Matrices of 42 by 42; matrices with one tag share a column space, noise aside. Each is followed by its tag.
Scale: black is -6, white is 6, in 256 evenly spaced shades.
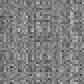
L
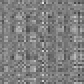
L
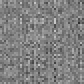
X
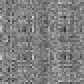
L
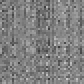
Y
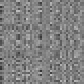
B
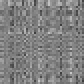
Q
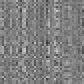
Y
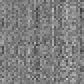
Y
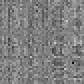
Y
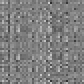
L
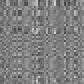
Q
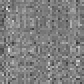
Y
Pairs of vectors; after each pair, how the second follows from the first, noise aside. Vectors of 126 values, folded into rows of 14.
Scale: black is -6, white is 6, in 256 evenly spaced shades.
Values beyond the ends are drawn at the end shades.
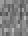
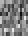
scaled up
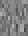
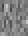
reversed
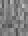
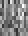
scaled up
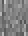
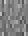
copied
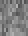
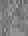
shrunk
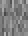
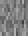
reversed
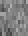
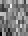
scaled up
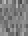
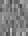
reversed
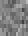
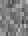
copied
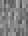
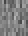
copied
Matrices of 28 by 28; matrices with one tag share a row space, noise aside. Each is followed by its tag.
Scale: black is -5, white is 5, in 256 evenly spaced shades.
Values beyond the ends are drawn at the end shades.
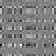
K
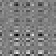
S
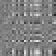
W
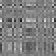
K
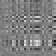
W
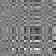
W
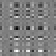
S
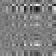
W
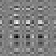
S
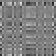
K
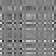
K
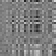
W
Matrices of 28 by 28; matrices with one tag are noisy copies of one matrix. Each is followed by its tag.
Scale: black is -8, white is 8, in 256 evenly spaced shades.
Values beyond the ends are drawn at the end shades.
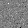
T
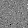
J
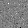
T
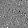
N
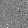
N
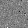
N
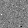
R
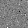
N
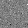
J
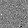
R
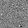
R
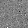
N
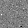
R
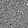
J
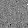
J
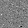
R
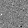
R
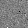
N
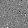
N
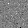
T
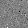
N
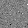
J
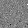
J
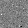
R
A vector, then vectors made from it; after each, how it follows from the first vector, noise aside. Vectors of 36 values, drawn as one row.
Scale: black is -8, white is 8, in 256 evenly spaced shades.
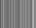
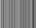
negated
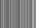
copied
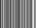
scaled up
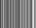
scaled up
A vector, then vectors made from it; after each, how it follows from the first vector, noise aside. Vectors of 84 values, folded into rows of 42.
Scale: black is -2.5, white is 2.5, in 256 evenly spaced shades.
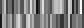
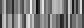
copied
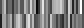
copied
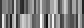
reversed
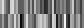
wrapped around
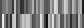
reversed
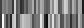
reversed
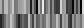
sign-scrambled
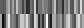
wrapped around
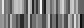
wrapped around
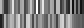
sign-scrambled
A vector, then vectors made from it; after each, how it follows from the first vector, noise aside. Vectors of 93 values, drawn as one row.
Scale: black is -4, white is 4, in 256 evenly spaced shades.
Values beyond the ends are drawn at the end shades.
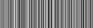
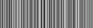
reversed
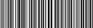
scaled up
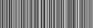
reversed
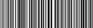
scaled up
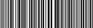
scaled up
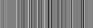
partly zeroed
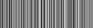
reversed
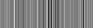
partly zeroed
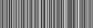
reversed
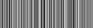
reversed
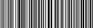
scaled up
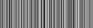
reversed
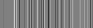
partly zeroed
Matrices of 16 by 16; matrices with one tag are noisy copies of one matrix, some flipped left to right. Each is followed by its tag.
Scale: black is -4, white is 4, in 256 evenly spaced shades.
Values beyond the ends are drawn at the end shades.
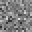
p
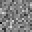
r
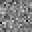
r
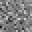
p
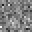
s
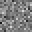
r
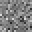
p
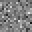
r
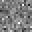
s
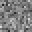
s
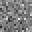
p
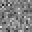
s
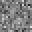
s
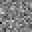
r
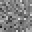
p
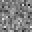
s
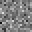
r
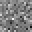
p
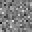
r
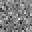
p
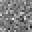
p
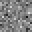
r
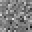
p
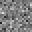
r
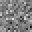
p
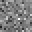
p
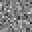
r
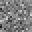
p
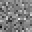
p
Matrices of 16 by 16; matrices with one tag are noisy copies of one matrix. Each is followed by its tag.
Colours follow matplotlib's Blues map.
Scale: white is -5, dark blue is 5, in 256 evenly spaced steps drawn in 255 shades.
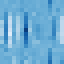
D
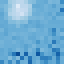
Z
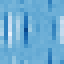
D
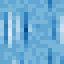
D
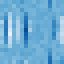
D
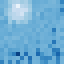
Z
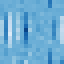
D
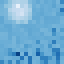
Z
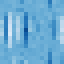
D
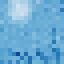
Z
